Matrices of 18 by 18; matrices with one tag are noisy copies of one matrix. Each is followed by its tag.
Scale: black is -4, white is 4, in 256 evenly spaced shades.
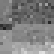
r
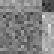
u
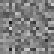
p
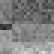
r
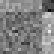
u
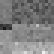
r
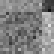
u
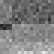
r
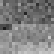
r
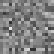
p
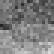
r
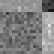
u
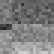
r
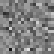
p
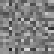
p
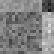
u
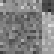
u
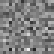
p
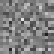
p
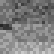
r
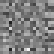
p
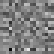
p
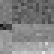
r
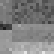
r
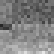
r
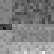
r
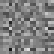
p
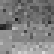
r
